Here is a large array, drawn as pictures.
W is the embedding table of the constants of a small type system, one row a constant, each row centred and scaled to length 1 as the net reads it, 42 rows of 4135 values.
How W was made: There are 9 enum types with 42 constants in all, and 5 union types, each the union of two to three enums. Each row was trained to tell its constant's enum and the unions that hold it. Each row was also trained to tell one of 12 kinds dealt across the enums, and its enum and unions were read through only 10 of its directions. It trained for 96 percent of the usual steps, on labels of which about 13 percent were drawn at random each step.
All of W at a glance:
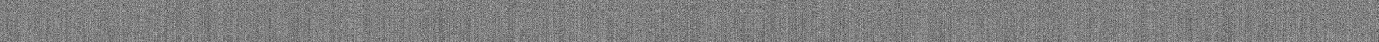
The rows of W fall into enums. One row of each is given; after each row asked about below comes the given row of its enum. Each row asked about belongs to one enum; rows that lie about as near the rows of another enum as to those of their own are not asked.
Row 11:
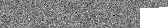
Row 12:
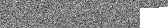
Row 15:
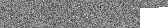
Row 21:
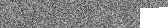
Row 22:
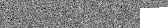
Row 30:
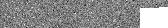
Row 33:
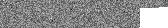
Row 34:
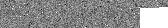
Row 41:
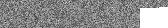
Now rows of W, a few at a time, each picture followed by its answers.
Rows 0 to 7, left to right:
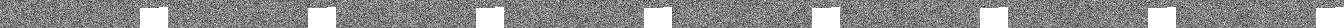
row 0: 41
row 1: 12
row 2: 11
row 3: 41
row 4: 30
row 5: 41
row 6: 15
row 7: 22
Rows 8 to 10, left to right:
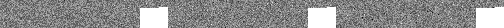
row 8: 41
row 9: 33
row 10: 11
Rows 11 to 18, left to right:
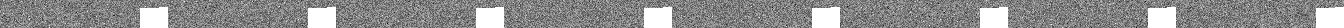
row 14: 33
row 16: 22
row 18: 21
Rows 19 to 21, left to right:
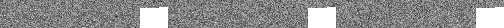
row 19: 33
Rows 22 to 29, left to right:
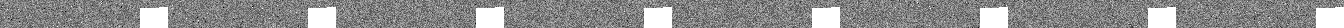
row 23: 33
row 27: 33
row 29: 22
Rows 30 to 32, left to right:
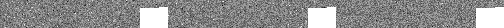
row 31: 41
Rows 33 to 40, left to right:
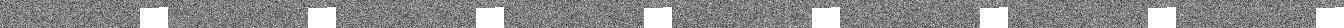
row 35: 22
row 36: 22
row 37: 21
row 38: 30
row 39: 21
